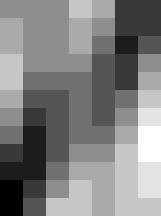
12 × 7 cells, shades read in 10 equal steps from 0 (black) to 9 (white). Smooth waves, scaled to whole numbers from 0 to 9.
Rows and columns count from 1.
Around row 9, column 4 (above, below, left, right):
4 6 3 5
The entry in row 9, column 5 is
5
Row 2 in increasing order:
2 2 5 5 5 6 6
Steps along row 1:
same same up down down same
